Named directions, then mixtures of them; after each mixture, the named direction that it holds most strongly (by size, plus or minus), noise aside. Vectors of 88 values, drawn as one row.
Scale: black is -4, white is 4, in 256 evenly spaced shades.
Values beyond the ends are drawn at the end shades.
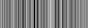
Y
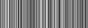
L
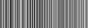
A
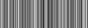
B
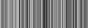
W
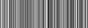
B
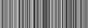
W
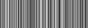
L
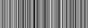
Y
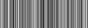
B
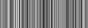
W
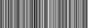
B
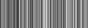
W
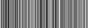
L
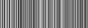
L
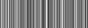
L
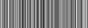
B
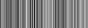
W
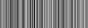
A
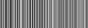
A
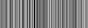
A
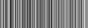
A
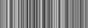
L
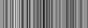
W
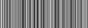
Y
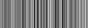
Y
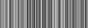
L
